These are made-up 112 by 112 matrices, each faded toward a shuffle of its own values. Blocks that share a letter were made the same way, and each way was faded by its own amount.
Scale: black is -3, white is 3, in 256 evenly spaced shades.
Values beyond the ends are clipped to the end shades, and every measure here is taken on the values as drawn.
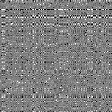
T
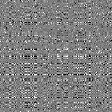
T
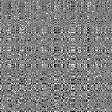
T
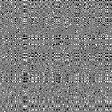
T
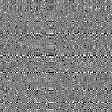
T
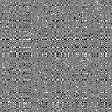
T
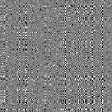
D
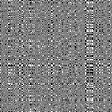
D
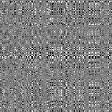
D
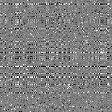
T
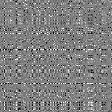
T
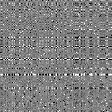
T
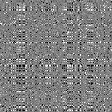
T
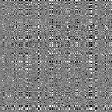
D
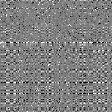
T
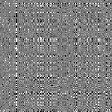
D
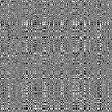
D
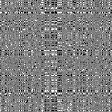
T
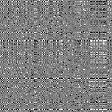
T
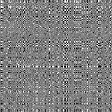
D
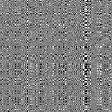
D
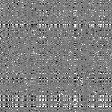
T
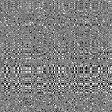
T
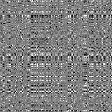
T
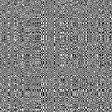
D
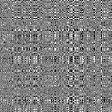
D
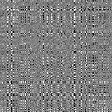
D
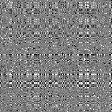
T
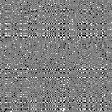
T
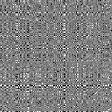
T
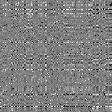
T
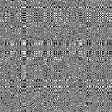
T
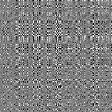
D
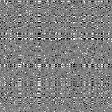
T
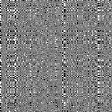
D
